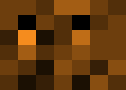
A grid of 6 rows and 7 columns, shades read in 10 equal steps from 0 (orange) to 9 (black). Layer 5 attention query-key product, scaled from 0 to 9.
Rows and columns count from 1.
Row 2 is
5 9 5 6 9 6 5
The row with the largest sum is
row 2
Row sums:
33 45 33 34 39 44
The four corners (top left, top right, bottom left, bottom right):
5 6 6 6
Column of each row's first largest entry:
3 2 3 1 3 2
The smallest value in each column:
5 0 5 3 2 4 4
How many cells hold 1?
0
